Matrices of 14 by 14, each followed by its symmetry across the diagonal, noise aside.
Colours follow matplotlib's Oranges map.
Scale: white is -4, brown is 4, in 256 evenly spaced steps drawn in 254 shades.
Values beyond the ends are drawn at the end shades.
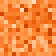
neither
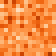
antisymmetric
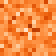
antisymmetric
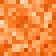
symmetric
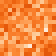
symmetric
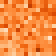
antisymmetric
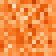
neither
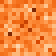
symmetric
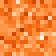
neither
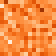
antisymmetric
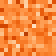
antisymmetric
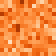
neither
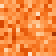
neither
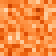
antisymmetric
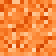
symmetric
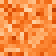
symmetric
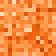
symmetric
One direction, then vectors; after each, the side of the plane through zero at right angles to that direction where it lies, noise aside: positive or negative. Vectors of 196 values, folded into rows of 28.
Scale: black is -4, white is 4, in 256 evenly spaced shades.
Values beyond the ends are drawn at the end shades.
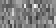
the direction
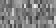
positive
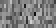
negative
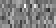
positive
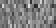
negative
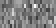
positive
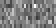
positive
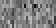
negative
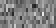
negative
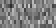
positive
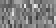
positive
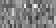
positive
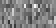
positive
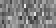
positive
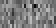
negative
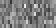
positive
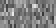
positive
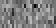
negative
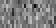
negative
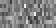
positive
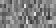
positive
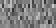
negative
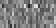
positive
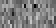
negative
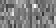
positive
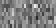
positive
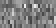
positive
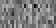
negative
